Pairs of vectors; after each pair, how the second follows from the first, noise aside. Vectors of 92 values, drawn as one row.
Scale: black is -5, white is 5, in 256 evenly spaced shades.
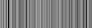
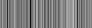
shuffled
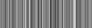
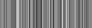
reversed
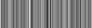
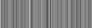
shrunk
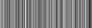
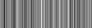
shuffled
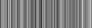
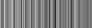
wrapped around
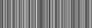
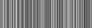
shuffled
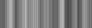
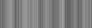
shrunk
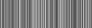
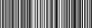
scaled up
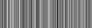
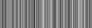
reversed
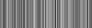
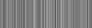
shrunk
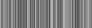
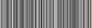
shuffled
